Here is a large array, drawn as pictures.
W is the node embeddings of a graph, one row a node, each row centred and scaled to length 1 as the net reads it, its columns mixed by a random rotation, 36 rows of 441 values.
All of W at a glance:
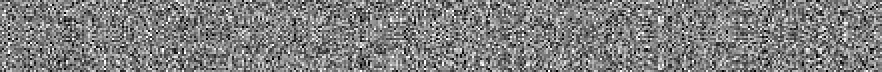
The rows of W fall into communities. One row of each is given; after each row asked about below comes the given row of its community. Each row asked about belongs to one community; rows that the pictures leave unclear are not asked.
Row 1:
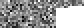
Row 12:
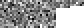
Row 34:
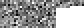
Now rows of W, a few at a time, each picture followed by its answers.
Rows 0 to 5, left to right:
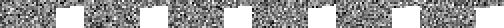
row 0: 34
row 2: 1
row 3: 12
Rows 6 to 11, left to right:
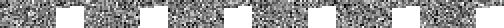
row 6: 34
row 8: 12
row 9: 12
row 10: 12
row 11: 34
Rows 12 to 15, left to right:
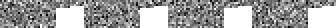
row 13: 1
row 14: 34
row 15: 12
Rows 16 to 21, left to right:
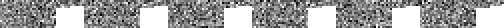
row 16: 34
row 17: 34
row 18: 12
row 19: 34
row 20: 12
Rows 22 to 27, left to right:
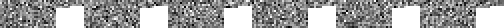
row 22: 1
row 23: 1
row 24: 12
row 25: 12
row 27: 34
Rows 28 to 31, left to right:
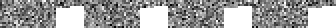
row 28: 34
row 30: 34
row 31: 34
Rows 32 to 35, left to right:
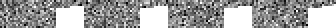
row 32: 12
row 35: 1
